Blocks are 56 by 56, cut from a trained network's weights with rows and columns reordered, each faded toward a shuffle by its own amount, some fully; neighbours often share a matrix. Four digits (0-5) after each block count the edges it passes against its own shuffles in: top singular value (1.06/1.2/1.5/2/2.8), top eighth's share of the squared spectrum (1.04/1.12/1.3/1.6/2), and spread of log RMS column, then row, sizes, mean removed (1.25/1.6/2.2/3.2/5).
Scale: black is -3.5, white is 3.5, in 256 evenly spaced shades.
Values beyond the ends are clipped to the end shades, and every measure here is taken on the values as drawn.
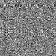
3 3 0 2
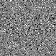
3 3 0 2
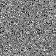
2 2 0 1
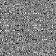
3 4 0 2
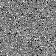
0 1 0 0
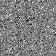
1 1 0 0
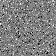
0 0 0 0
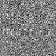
3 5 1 2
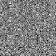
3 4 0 2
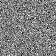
0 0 0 0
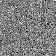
0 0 0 0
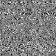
3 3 0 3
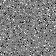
0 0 0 0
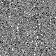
0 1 0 0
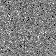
0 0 0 0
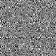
3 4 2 2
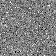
0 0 0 0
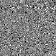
1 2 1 1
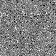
1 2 0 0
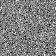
1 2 0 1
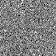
2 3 1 1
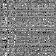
3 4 2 1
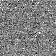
1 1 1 0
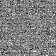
1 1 0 0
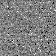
1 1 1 0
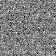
1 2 1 0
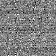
2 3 2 0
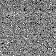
1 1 1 0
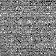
3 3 2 1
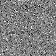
1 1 0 0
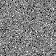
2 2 0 0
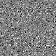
3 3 0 2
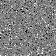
0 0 0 1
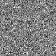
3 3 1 2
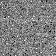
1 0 0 0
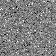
0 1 0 0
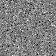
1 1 0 0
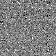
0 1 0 0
